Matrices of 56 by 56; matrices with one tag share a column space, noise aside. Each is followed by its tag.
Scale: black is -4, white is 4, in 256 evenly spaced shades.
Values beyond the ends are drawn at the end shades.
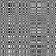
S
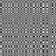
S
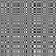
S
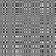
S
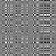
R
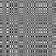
S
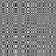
S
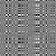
R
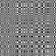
S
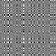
R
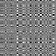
R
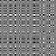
R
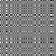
R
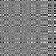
R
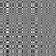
S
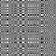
R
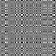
R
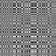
S
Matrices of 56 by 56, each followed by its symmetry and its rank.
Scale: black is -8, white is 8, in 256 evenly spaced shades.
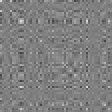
symmetric, rank three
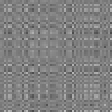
symmetric, rank two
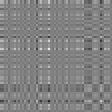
symmetric, rank one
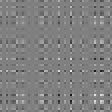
symmetric, rank one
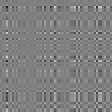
neither, rank one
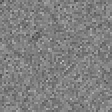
symmetric, full rank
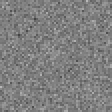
symmetric, full rank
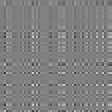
neither, rank one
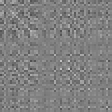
symmetric, rank three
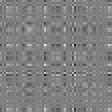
symmetric, rank two
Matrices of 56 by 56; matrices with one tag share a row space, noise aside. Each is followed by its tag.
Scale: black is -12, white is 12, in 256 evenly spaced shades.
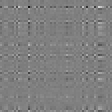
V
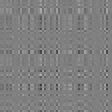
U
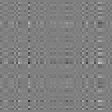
V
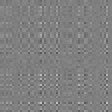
U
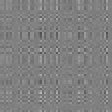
U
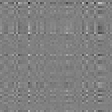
V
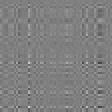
V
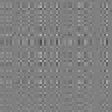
U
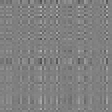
U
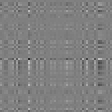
V
